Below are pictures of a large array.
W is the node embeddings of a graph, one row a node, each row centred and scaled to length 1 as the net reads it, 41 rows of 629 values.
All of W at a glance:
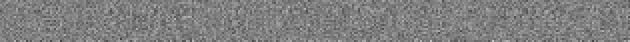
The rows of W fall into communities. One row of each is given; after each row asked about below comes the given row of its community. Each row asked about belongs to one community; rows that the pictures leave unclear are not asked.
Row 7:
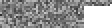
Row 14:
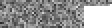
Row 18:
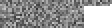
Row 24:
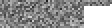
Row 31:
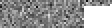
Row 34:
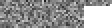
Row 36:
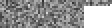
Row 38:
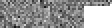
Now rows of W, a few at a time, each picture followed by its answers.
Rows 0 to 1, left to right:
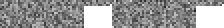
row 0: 38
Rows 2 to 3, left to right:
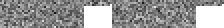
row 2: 31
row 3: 24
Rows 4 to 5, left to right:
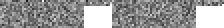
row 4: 34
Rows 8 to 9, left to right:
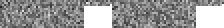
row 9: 14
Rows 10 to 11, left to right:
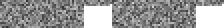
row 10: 14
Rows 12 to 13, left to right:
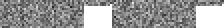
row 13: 36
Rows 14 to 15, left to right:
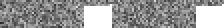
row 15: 18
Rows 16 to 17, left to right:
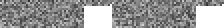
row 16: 31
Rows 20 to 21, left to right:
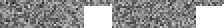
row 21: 24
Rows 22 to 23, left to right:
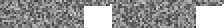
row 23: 7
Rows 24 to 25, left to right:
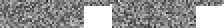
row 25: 18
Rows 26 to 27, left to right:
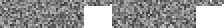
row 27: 18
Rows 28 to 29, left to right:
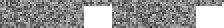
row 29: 36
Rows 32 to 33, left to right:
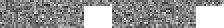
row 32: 36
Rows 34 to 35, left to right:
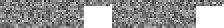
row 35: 38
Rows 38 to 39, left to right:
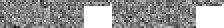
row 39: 7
